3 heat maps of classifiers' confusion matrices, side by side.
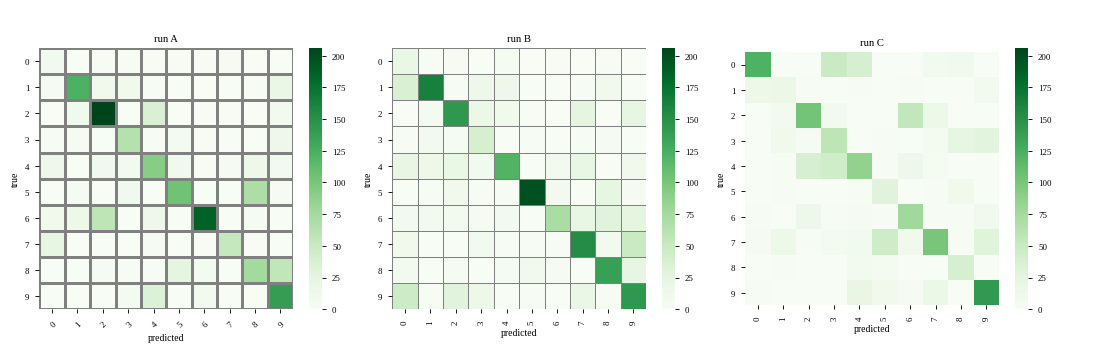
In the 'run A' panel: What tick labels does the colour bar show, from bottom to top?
0, 25, 50, 75, 100, 125, 150, 175, 200
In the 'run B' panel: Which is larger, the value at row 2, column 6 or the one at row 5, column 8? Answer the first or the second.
the second
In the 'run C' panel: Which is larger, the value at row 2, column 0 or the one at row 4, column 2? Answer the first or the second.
the second
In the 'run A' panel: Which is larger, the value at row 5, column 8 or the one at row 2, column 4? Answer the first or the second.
the first
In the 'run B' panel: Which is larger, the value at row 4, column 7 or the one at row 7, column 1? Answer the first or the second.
the first
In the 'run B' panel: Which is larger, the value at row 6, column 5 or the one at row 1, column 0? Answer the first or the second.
the second
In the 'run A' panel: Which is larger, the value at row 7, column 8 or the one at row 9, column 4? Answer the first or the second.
the second
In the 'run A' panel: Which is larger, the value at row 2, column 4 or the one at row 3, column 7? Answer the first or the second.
the first
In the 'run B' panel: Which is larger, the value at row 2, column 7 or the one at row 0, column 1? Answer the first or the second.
the first
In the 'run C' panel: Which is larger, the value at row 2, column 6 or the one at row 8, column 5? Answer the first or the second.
the first
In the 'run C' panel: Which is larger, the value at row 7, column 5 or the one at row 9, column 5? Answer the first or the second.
the first
